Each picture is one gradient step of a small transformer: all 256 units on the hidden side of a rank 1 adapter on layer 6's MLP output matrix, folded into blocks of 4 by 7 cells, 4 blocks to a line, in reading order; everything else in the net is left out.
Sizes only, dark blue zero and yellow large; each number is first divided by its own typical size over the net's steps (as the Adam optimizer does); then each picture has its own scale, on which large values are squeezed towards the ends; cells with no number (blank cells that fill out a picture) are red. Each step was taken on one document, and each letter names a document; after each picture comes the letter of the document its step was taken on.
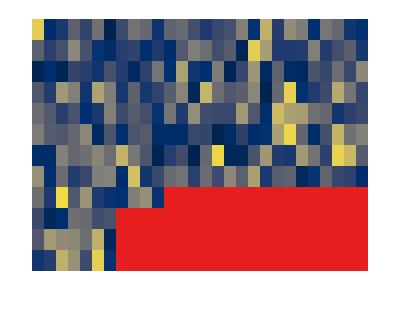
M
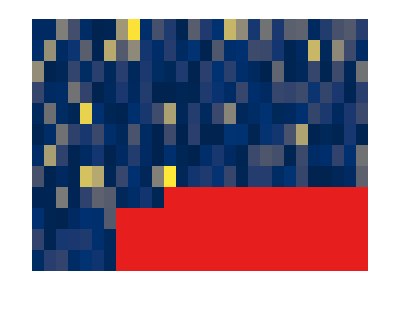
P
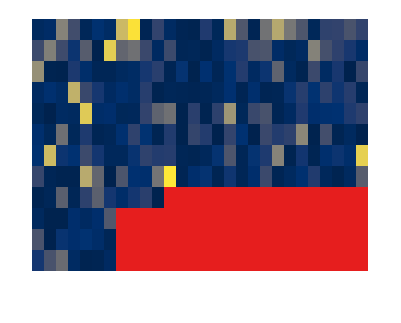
P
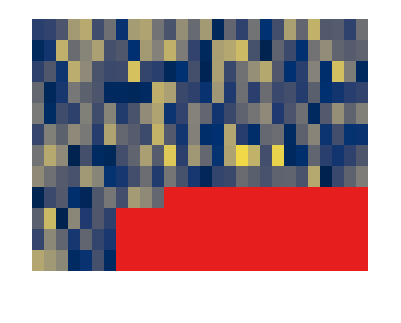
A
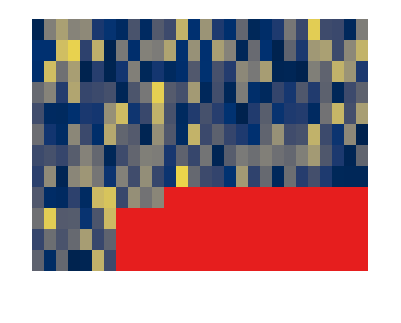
A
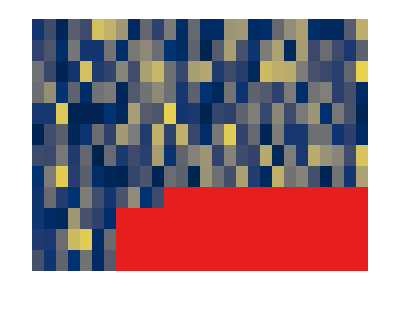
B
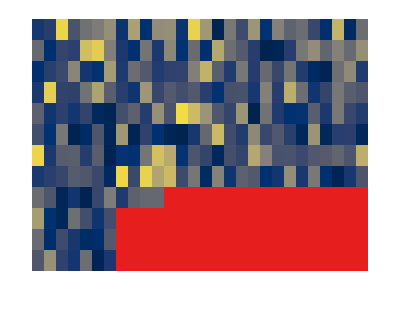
A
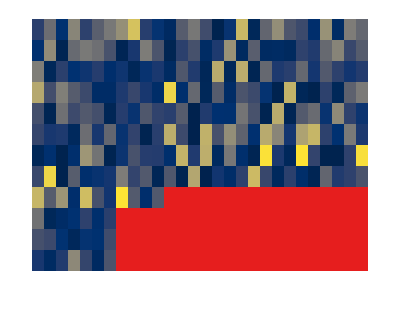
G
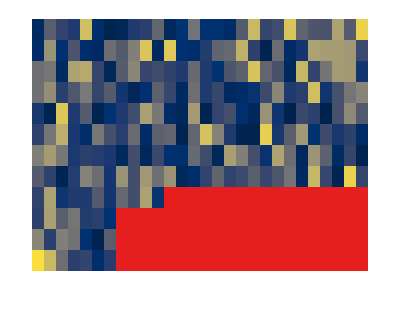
A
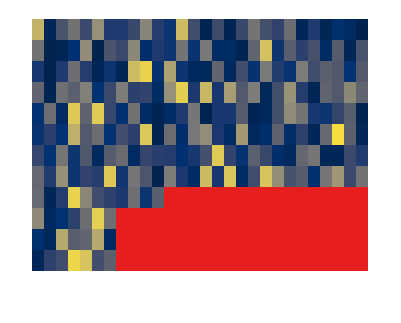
M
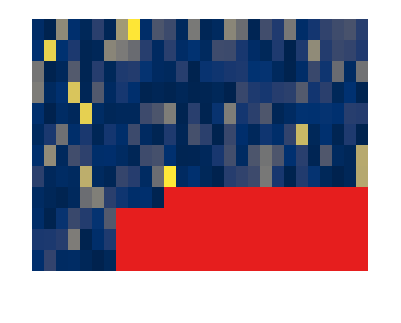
P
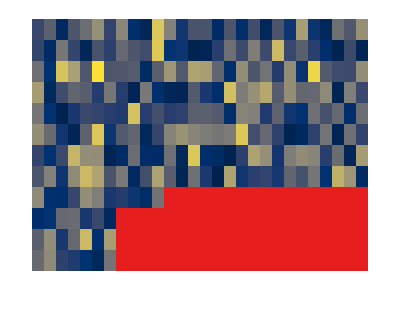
B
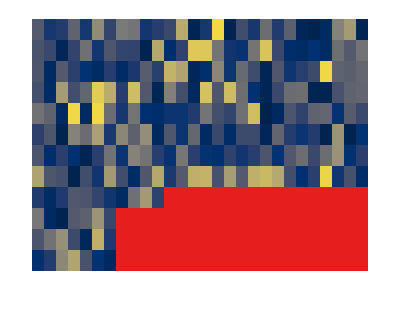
M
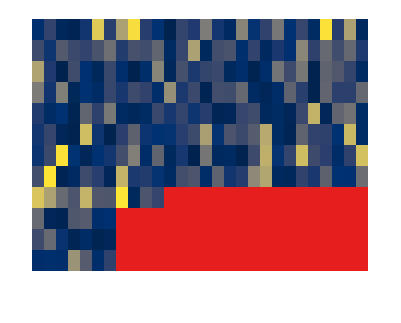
G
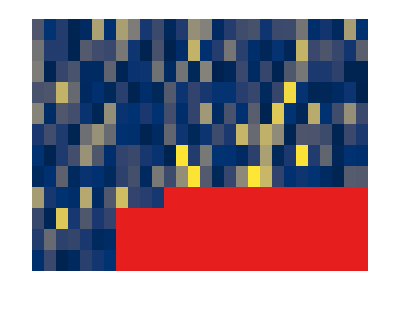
G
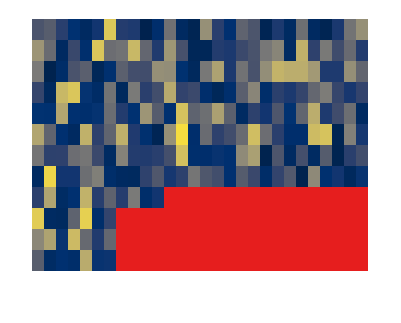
B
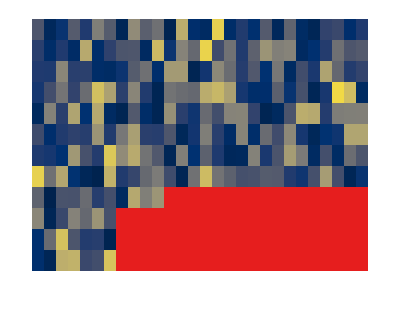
M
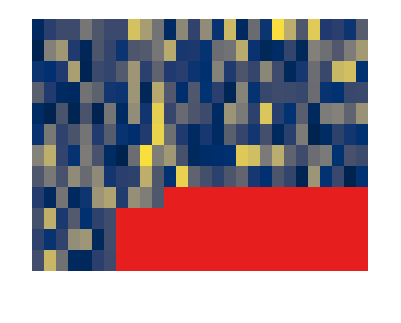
A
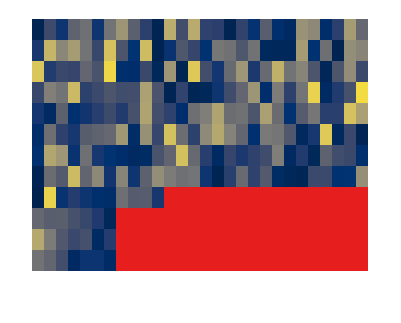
B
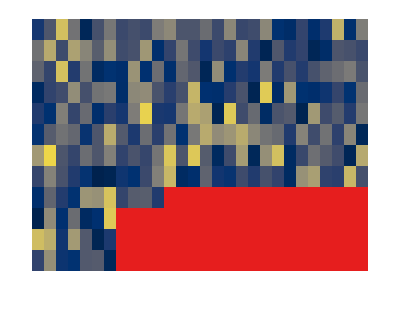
A
